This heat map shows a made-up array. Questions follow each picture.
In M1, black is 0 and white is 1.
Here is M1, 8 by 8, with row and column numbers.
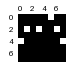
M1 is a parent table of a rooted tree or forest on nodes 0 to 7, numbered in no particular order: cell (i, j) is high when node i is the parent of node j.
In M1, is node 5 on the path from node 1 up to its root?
no
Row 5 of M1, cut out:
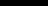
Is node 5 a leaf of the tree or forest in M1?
yes
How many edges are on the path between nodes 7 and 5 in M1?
3
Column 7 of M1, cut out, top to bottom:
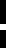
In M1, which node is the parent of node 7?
4
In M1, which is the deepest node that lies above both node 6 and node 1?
2
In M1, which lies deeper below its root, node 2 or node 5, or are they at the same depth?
node 5
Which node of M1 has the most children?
2
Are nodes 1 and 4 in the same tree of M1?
no
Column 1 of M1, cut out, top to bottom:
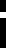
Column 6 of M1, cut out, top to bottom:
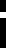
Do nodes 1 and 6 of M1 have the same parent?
yes
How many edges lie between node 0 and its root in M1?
1
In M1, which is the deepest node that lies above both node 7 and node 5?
4
